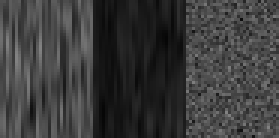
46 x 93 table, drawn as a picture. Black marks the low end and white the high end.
The table splits into one row of 3 panels. Panel 1,1: low, streaked downward. Panel 1,2: very low, streaked downward, faint in contrast. Panel 1,3: low, fine-grained.
